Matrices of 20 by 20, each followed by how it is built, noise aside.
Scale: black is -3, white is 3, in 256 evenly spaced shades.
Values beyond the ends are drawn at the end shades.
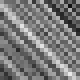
Toeplitz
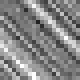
Toeplitz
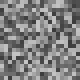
noise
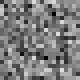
noise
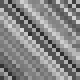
Toeplitz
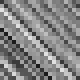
Toeplitz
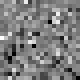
noise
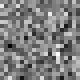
noise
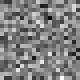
noise
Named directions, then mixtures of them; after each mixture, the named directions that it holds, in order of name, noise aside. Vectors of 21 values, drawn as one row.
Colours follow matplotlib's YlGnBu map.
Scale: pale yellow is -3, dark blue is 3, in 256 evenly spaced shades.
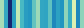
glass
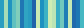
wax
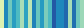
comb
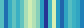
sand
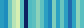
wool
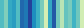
sand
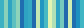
wax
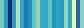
glass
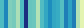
comb, wool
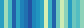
sand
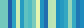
glass, sand, wax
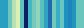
wool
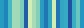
sand, wool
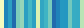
comb, glass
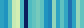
wool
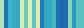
comb, sand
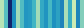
glass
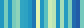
wax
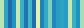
comb, glass, wax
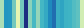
comb, glass, wool
